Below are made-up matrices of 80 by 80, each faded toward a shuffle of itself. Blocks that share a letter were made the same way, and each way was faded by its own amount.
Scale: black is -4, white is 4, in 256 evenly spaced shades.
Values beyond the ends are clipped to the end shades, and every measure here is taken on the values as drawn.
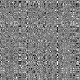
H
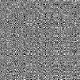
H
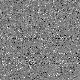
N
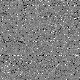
N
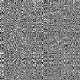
H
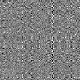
H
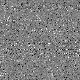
N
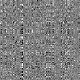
H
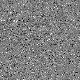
N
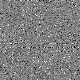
N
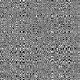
H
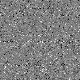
N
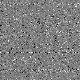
N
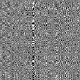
H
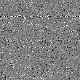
N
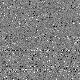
N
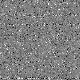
N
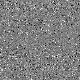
N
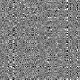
H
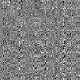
H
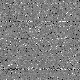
N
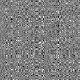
H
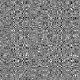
H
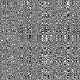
H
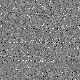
N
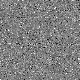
N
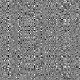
H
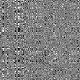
H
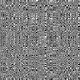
H
